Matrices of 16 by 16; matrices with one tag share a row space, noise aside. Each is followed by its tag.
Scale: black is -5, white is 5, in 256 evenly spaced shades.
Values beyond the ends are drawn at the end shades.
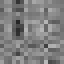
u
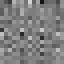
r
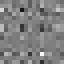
r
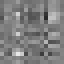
u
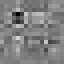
u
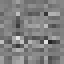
u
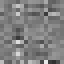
u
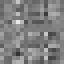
u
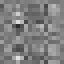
u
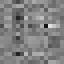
u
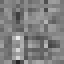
u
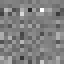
r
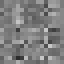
u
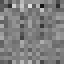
r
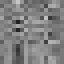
u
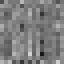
r
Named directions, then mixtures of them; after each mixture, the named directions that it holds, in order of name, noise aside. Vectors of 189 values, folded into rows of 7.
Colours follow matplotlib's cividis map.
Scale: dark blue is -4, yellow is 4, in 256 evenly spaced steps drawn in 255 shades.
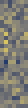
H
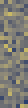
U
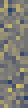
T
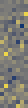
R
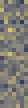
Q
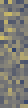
Q, U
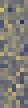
Q, T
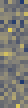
Q, R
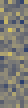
Q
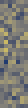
H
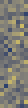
R, U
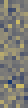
R, T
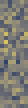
H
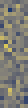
T, U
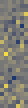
R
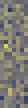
T, U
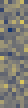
Q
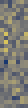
H
